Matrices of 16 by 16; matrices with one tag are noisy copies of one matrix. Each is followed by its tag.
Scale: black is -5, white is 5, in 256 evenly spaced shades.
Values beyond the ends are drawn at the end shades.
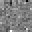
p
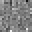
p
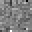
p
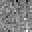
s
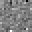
p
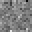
p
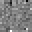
p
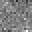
s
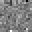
p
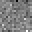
s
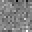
s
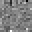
p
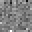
p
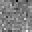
s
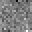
s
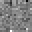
p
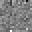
p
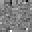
p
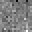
s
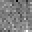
s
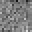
s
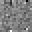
p
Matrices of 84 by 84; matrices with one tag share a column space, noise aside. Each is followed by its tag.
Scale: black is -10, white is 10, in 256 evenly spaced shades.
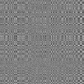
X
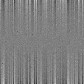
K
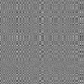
X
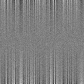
K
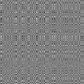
X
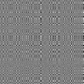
X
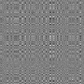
X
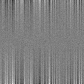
K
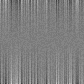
K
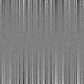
K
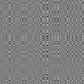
X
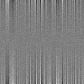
K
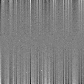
K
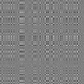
X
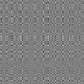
X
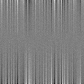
K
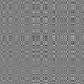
X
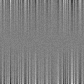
K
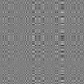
X
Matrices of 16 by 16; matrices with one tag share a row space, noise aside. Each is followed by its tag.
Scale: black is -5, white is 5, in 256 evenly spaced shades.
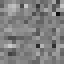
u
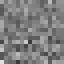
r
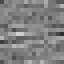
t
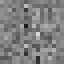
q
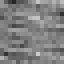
t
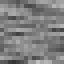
t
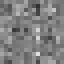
q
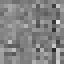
u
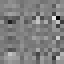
u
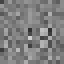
r
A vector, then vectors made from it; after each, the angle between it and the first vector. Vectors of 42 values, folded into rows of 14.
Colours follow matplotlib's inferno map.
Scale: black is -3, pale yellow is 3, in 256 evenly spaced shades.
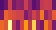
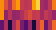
nearly opposite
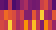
nearly parallel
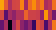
nearly opposite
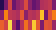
nearly parallel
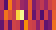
orthogonal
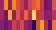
partly opposed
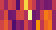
orthogonal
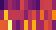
nearly parallel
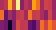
partly opposed
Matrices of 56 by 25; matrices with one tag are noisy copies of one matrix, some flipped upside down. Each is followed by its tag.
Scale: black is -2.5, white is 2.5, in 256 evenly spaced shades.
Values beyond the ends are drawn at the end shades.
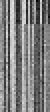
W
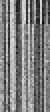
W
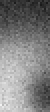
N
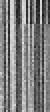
W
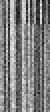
W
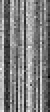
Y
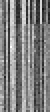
W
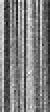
Y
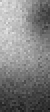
N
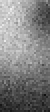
N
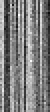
Y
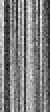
Y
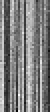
Y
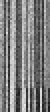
W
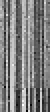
W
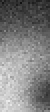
N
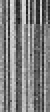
W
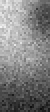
N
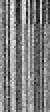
W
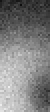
N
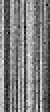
Y
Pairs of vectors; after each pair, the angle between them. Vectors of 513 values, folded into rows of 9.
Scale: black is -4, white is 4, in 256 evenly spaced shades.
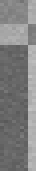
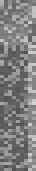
partly aligned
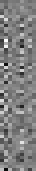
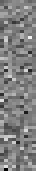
partly aligned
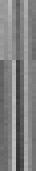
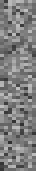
orthogonal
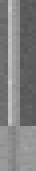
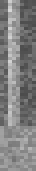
nearly parallel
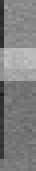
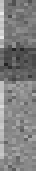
nearly opposite
